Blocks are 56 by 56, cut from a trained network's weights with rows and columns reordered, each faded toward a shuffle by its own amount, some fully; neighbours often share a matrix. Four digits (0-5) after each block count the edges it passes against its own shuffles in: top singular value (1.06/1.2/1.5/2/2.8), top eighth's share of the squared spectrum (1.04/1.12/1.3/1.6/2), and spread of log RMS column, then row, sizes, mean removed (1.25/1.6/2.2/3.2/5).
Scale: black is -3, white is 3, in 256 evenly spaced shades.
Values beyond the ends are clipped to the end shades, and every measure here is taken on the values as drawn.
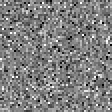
0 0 0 0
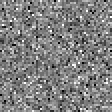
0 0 0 0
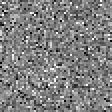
0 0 0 0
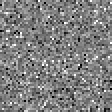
0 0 0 0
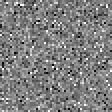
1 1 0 0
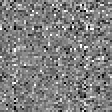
3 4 2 2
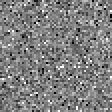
0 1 0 0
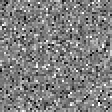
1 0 0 0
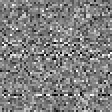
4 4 0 3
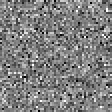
2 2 0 2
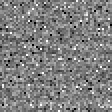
1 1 0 0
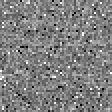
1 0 0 0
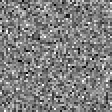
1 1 0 0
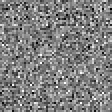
2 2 0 1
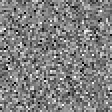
1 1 0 0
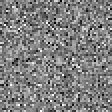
3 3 0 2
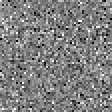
1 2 0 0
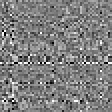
4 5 2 3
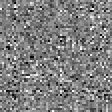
3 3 2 2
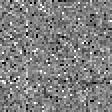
1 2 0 0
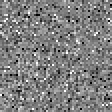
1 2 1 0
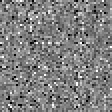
2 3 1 1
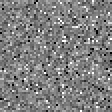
0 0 0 0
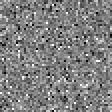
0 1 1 0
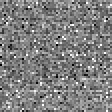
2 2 0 0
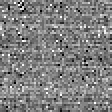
3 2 1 0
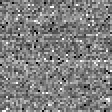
2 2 1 0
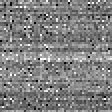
3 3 2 2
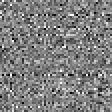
3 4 0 3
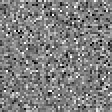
0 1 0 0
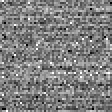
3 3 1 0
